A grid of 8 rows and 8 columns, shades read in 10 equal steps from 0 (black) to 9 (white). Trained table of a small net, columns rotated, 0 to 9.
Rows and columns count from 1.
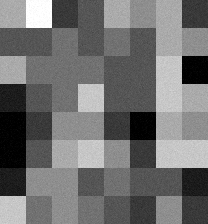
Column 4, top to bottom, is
3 3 4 7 5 7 3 4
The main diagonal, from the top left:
6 3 4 7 2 2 3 2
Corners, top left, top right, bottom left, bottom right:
6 2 7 2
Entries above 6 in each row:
1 0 1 2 0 3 0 1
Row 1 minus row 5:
6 7 -3 -2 4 5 0 -3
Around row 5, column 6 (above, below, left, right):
3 2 2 6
